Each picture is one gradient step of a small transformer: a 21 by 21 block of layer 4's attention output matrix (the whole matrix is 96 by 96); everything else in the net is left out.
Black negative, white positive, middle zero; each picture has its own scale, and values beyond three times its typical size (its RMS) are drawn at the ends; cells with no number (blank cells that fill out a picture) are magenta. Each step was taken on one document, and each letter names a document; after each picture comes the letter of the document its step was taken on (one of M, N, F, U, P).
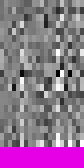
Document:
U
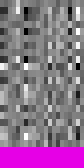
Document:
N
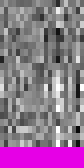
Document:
U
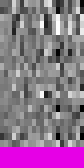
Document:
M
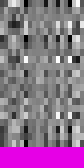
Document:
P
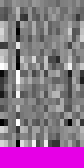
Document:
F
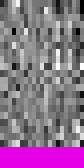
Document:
M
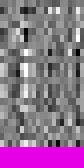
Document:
N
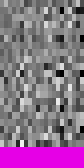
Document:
U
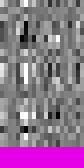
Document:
N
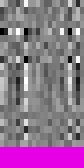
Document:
N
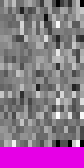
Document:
M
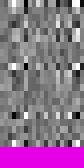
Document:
P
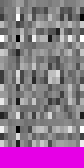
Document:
F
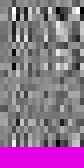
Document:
M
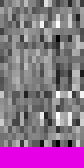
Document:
M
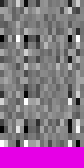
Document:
N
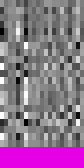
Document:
N
